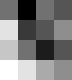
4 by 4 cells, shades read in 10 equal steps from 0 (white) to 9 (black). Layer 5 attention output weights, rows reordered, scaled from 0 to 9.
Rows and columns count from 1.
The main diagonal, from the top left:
5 7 8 4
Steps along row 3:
up up down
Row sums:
25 18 21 8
